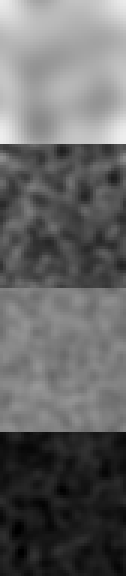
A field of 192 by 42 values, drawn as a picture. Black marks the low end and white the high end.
The table splits into 4 rows of 1 panel. Panel 1,1: high, smooth. Panel 2,1: low, blotchy. Panel 3,1: middling, blotchy, faint in contrast. Panel 4,1: very low, blotchy, faint in contrast.
